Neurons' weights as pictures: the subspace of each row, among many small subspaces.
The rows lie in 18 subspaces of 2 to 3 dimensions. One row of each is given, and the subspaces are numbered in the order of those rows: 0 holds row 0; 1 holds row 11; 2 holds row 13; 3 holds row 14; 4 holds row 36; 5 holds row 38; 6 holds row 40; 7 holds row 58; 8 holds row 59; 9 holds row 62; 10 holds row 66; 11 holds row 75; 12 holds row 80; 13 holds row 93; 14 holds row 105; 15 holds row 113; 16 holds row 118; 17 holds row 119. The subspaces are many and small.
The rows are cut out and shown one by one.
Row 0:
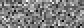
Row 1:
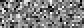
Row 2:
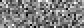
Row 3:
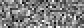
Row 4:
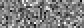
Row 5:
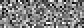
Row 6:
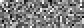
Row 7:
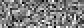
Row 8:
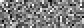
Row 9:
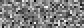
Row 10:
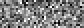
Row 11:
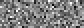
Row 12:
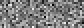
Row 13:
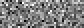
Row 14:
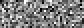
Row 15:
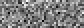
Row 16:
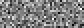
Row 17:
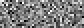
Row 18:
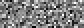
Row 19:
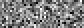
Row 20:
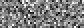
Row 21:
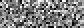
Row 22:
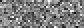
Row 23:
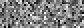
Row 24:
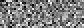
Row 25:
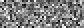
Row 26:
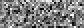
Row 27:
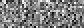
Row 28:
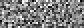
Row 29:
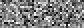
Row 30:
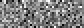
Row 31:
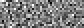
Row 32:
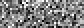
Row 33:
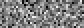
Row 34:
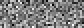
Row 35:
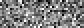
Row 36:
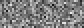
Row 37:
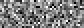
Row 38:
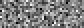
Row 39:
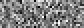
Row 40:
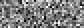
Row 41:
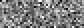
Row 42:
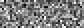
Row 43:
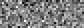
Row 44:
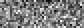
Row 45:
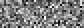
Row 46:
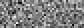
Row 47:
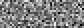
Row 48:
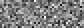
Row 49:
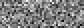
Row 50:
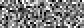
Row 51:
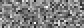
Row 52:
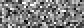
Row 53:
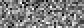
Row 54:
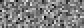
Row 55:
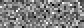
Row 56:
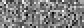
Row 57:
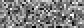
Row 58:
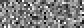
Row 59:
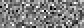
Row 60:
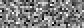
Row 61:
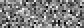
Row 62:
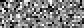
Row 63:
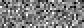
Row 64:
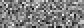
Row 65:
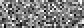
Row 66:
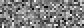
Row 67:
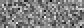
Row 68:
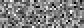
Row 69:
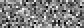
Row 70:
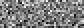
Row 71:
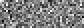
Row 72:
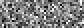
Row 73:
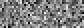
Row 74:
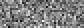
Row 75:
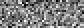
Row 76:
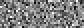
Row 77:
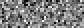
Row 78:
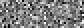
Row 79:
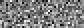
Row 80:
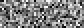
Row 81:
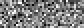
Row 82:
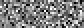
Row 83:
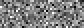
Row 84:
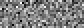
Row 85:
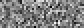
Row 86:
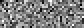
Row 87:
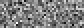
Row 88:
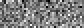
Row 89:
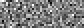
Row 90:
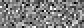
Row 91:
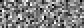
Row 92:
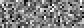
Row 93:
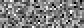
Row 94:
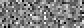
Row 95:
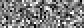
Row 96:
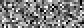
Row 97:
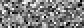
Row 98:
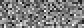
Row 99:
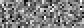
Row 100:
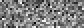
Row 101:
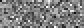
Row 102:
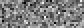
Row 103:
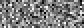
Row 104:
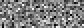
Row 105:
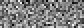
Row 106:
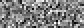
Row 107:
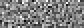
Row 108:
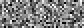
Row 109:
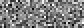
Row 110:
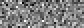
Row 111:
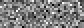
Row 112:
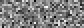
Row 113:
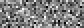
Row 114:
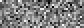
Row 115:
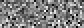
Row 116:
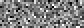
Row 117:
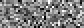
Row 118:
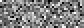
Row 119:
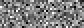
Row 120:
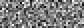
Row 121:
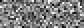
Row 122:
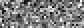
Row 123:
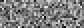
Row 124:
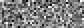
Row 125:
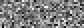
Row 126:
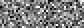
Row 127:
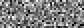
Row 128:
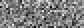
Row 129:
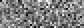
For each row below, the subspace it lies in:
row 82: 8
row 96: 11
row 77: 2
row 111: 16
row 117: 8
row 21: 8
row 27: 1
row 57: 12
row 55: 16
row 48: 6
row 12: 14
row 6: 3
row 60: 5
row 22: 16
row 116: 1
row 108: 4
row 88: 1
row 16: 0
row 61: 15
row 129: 17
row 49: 0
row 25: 12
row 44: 12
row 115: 15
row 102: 3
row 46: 0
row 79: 5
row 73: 7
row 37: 13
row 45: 6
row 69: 15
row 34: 14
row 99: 2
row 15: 11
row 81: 0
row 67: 0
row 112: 10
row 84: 7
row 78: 7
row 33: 14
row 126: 17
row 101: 16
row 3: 15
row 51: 10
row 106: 13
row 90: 8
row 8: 3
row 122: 9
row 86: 3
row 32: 6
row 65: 11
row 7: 15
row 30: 1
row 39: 13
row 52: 3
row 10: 6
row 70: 11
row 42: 12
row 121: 16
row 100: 10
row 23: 7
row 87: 0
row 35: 8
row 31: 9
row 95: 4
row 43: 2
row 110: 2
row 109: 14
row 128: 8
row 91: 5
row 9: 10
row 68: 13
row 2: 17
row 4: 4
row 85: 13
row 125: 10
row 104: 10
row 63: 17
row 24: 9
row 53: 6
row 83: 17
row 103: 14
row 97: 9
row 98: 11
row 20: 14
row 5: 4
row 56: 1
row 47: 0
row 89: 9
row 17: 2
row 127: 0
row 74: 15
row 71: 3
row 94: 7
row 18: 13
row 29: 5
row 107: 5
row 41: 16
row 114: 17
